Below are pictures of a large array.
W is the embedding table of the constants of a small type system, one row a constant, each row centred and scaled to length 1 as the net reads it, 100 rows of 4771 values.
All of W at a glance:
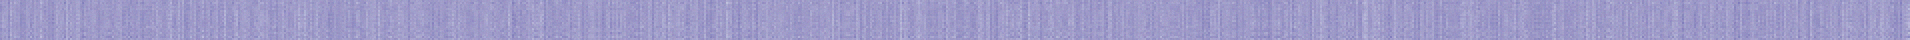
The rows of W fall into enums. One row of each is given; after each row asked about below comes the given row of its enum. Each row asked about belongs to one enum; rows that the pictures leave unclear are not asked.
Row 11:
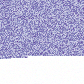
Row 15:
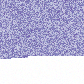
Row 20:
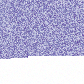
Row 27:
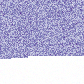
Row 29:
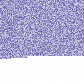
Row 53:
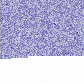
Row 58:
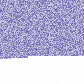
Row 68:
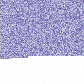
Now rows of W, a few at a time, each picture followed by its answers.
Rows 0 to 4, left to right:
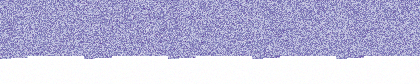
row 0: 29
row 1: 68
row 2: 11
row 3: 15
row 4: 15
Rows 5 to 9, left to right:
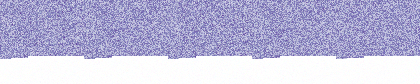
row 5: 27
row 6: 15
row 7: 20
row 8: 15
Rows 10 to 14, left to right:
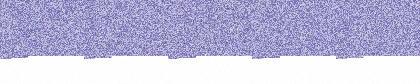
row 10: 15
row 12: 68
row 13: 58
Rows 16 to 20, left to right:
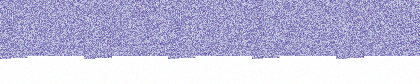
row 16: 29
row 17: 27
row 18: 29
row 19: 11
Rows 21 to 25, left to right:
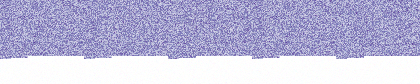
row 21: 11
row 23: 68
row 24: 11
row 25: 27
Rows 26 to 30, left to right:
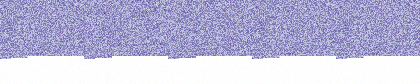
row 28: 58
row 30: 29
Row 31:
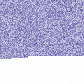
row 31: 27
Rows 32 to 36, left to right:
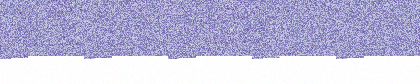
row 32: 27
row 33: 58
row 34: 68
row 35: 29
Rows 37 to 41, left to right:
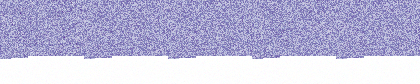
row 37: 27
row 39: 58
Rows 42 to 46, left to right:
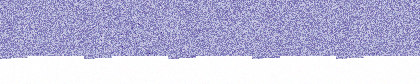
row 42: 29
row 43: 53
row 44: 15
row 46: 29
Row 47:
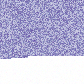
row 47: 15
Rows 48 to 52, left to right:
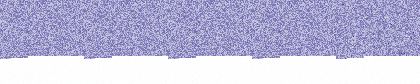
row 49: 58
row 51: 58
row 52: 53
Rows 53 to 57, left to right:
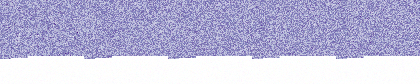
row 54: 15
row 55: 58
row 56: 29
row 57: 11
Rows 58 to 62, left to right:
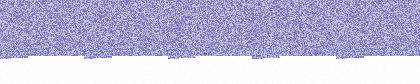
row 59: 58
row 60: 29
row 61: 53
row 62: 58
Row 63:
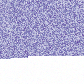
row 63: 20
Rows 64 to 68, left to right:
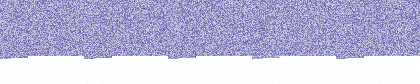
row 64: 58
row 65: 68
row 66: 20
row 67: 29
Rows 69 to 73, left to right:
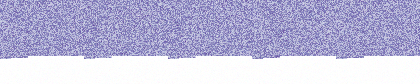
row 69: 58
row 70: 29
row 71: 29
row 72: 15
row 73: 58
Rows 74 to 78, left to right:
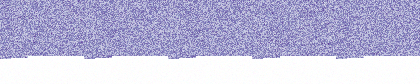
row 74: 11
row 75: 15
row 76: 15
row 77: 27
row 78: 29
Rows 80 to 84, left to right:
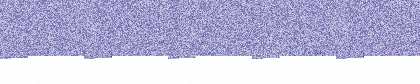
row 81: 20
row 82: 11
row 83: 53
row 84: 20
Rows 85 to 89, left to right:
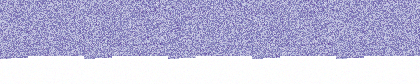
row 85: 58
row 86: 27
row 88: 27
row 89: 58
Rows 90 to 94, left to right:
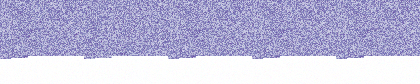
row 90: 15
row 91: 29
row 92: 15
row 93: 15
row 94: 15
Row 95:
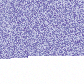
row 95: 20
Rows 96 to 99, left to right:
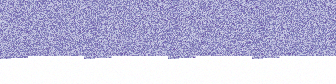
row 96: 58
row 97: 29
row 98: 11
